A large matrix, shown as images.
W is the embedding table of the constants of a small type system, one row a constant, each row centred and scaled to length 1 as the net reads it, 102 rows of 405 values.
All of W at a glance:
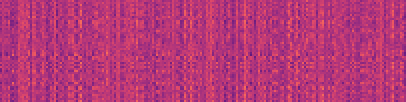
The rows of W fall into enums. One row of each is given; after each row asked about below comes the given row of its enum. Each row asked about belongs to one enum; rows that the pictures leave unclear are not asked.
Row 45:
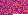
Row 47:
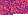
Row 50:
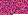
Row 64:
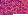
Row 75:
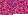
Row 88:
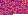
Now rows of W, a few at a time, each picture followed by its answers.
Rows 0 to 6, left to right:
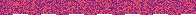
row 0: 45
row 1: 75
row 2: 64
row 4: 64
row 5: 75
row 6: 50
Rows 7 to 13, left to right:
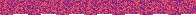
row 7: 75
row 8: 45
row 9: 75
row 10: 75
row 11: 64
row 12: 64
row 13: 47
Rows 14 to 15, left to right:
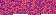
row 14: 88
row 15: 75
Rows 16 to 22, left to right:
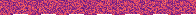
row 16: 50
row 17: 47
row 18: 50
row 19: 45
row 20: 64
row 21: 88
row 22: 64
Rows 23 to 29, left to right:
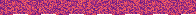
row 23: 64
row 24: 47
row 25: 88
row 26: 75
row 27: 64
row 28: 64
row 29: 50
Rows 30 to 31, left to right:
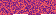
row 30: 50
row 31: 45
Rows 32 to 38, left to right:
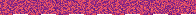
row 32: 75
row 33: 50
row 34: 64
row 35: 75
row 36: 75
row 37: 47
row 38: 45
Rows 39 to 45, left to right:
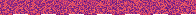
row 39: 75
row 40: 75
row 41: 45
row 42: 45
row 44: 50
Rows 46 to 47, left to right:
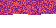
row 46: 45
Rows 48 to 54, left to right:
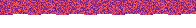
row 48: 45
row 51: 75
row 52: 47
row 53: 50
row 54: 50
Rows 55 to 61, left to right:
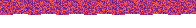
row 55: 50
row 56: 64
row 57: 64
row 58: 45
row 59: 64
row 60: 45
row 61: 50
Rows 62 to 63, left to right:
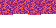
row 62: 75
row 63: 75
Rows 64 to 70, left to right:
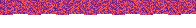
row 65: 50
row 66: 75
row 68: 64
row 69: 50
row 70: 50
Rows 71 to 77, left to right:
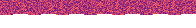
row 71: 50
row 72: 50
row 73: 75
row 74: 45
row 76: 45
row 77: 75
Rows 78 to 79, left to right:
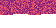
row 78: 47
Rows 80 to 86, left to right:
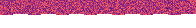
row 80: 47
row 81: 45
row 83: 50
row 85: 50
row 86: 64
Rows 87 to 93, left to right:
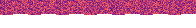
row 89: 64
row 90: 50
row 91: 45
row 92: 45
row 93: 75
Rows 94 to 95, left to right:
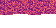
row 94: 64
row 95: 88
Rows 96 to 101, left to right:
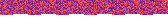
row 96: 75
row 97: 64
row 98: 64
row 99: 50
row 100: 64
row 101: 88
